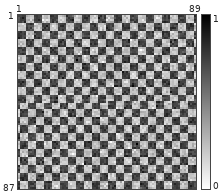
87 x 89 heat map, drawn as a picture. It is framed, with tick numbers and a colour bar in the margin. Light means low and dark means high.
Symmetry: a half turn. Slope: none. Grain: checkered. Seam: none. Histogram: two levels. Average level on the scale: 50%.
